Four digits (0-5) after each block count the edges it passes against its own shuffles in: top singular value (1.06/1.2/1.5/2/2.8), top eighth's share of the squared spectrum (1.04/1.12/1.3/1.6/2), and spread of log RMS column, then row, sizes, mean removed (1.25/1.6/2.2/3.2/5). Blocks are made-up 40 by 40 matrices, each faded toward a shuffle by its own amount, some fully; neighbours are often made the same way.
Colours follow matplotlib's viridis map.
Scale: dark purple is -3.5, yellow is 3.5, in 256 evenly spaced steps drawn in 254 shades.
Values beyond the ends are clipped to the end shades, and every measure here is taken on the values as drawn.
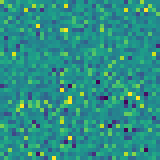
2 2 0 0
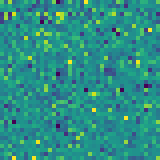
3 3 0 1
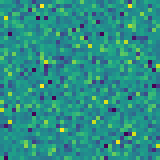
2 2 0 0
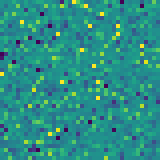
1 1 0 0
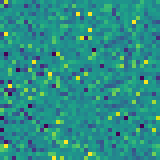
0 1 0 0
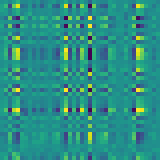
5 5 4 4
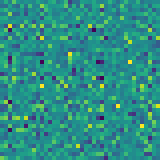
4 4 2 2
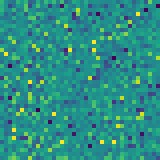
2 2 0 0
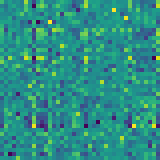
4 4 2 2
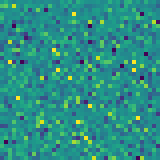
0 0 0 1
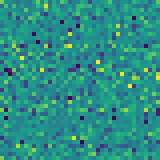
1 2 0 1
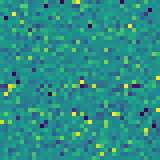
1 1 0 1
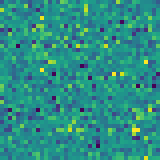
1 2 0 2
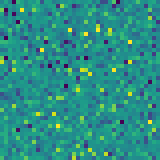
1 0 0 0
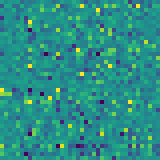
3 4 2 2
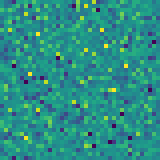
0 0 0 0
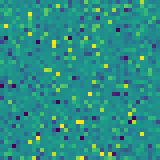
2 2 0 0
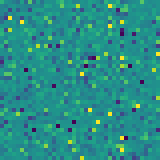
2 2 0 0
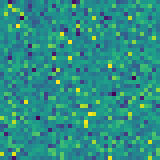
1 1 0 0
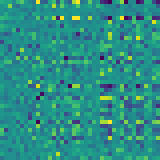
4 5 3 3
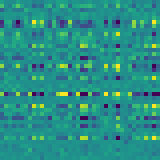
4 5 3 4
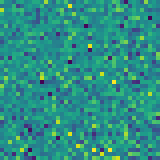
2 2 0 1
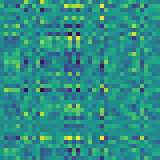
4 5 3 3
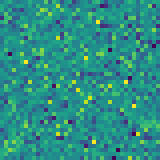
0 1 0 0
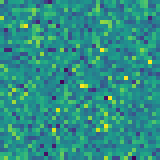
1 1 0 0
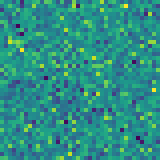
1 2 0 0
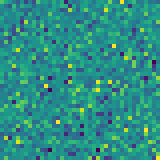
1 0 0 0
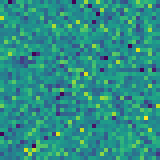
1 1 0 0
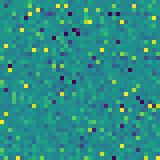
0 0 0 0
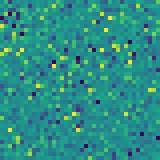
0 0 0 0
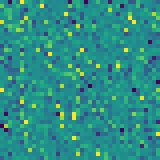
2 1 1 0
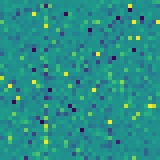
2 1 0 0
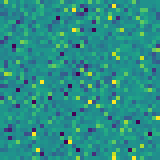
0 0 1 0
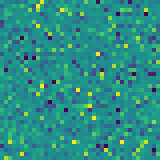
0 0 0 0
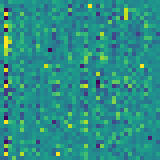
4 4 3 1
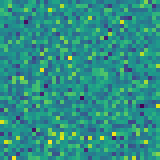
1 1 0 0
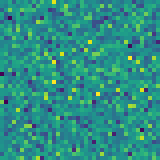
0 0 0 0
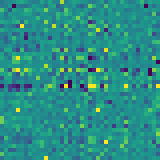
4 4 2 2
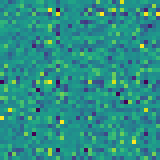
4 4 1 2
